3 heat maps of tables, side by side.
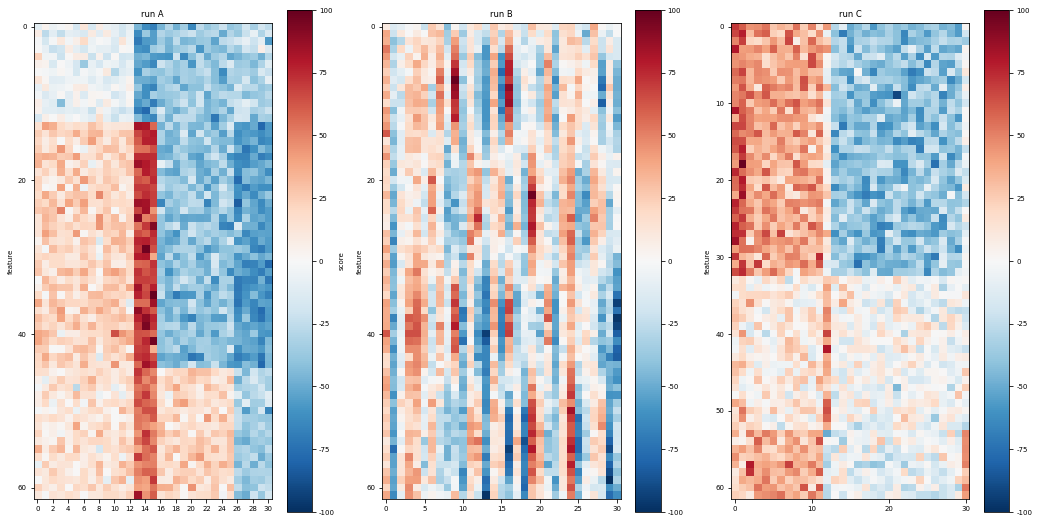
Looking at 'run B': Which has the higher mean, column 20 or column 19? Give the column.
19
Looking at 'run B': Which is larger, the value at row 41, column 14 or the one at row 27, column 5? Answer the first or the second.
the first
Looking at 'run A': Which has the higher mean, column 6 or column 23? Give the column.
6
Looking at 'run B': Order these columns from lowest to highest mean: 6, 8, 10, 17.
10, 8, 17, 6
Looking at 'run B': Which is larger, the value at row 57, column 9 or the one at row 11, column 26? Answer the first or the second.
the second
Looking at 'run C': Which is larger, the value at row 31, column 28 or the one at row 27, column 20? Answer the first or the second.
the second
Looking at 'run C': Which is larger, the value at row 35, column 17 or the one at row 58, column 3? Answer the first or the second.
the second
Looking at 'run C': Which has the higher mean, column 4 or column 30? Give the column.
4
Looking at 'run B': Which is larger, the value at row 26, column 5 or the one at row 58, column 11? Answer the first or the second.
the second
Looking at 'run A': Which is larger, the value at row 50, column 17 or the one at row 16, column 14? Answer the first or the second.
the second
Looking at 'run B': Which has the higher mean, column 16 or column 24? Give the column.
24
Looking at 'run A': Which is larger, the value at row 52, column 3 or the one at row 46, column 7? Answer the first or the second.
the second
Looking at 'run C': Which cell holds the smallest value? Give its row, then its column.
9, 21
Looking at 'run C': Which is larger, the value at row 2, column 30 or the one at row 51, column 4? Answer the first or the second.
the second
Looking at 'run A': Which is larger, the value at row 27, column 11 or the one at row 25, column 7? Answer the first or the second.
the first
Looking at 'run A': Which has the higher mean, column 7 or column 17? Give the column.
7
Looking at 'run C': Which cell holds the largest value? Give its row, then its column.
18, 1
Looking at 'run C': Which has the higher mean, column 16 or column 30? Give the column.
30
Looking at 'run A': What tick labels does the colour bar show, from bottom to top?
-100, -75, -50, -25, 0, 25, 50, 75, 100
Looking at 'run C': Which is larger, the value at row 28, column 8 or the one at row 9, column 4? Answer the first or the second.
the second
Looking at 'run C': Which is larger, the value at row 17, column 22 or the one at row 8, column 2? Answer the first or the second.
the second
